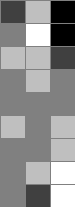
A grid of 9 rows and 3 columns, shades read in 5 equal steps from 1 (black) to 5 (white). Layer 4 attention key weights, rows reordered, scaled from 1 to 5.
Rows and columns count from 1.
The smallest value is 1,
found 2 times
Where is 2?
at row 1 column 1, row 3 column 3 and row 9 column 2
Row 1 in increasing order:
1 2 4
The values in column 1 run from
2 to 4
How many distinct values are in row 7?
2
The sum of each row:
7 9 10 10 9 11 10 12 10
